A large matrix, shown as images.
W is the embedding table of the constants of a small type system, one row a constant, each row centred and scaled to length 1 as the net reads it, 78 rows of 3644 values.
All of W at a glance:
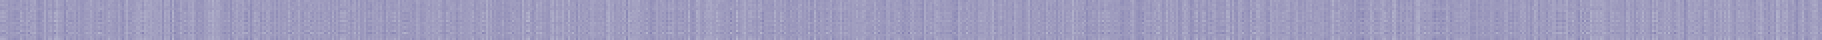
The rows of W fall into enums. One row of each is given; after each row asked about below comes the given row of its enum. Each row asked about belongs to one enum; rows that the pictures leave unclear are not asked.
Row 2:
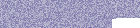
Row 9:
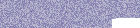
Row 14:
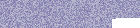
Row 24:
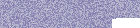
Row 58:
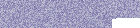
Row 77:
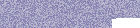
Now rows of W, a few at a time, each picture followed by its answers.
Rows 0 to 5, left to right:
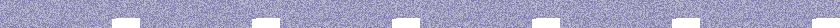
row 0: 9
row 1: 77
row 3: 2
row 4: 24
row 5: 2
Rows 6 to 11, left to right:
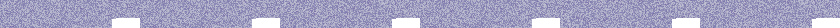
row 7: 9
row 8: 77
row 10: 24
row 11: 77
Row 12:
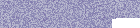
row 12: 24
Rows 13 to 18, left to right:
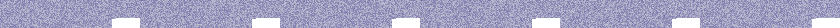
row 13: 9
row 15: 77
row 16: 14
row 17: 58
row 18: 9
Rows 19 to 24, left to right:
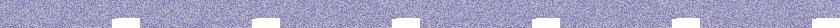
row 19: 9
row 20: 9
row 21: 77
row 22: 2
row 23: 77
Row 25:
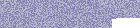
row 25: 77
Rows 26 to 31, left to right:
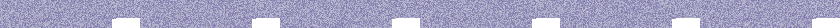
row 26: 2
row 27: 24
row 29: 24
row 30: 77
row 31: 2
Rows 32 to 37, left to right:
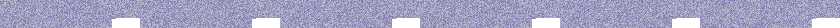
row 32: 77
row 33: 24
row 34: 58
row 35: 77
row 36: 58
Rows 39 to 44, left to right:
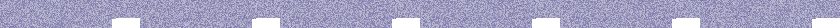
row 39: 9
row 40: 2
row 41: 24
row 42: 24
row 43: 24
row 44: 14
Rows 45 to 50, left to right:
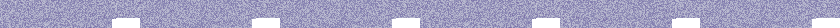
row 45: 2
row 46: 9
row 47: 9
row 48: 2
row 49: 24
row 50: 9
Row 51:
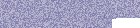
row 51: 2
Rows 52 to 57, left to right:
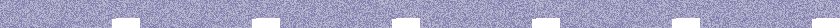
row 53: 9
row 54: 77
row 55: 24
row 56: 9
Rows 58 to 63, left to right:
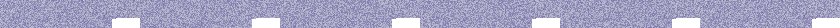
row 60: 77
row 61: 24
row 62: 2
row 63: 58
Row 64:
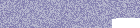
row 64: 9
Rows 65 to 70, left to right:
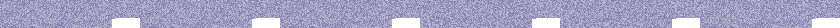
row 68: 24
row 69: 2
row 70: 9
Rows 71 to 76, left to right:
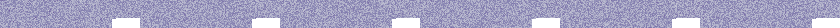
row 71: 14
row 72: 24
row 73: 77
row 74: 9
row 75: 2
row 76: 24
